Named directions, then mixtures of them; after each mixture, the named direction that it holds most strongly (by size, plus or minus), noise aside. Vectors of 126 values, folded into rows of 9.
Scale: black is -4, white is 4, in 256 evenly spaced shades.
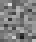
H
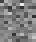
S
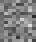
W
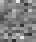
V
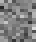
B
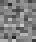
H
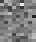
S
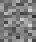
W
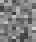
B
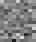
V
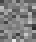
B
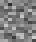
H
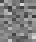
S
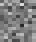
S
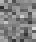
B
